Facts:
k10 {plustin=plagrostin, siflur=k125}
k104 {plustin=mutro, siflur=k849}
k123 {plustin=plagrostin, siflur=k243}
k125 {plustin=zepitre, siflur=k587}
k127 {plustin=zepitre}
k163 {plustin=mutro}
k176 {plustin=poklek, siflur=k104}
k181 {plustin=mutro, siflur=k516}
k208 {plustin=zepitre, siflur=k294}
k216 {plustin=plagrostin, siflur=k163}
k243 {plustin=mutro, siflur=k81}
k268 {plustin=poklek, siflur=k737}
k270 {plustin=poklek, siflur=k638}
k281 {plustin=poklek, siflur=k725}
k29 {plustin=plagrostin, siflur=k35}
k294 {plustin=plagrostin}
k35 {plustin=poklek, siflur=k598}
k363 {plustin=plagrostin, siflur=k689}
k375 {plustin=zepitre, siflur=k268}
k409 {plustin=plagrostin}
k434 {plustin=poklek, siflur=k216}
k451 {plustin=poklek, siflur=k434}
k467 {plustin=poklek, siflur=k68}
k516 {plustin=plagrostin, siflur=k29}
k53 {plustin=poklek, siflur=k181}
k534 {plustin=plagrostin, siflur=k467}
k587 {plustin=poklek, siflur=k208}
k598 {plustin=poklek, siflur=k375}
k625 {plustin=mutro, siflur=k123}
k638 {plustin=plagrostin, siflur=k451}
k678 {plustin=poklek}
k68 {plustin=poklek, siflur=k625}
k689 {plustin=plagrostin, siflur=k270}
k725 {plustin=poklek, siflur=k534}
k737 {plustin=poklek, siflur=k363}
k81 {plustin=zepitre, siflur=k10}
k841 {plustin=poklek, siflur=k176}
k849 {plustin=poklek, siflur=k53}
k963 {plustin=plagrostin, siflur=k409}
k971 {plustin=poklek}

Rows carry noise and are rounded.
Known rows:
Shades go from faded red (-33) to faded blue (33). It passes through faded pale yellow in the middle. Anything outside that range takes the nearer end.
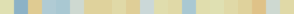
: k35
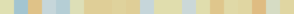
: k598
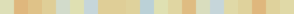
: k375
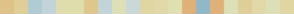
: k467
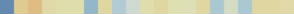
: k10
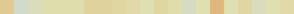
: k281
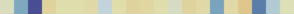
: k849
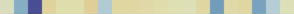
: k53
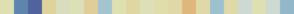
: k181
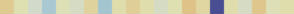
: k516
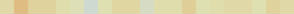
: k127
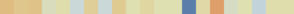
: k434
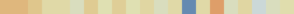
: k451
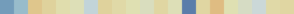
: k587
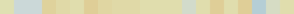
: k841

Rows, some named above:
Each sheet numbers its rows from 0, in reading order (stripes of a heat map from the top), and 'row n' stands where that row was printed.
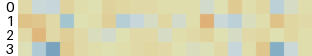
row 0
k841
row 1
k534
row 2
k127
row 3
k176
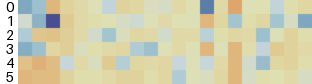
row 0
k587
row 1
k104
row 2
k208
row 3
k243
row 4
k216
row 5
k638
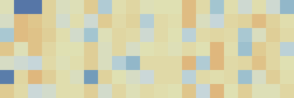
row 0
k181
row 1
k375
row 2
k208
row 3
k163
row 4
k625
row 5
k125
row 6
k725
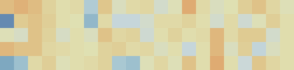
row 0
k363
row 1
k81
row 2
k268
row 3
k270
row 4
k243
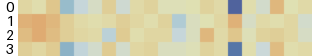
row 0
k29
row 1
k638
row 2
k689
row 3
k29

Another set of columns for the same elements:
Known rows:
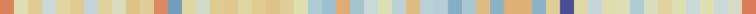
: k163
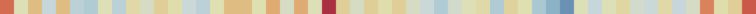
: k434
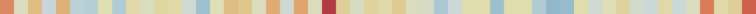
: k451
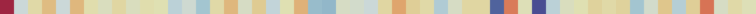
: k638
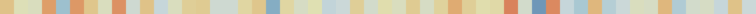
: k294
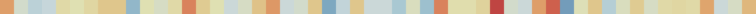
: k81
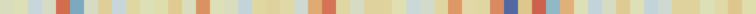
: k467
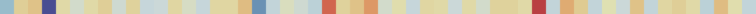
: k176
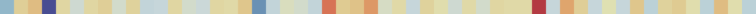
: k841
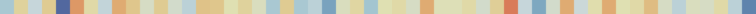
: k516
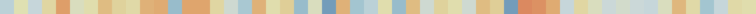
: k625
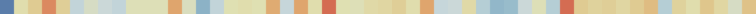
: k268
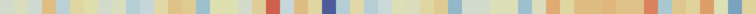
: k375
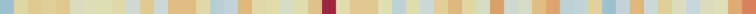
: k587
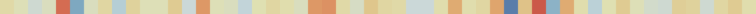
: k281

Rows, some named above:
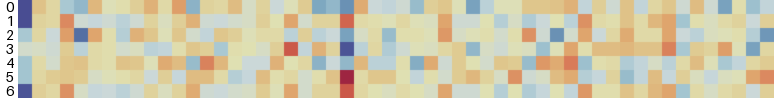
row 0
k181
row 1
k598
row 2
k29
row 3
k375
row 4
k243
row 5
k587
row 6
k598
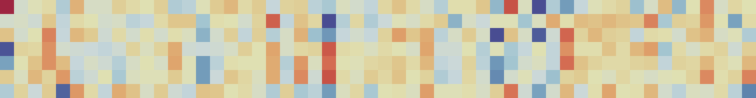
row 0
k216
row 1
k375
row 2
k363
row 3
k598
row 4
k737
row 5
k270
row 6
k516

